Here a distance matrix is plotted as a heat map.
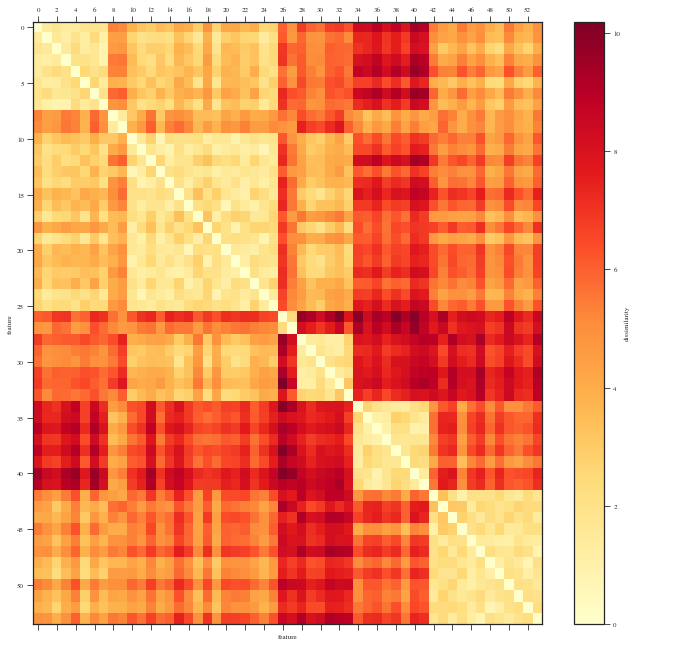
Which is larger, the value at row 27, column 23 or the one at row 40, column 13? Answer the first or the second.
the second
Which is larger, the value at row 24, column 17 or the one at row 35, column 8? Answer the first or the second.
the second
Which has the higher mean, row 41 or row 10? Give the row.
41
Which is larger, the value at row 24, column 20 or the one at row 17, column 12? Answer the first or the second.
the second
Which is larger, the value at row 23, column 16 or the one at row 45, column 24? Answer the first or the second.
the second
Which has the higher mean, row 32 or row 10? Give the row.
32
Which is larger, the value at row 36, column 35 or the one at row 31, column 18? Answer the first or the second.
the second
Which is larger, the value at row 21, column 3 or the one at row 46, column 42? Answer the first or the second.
the first
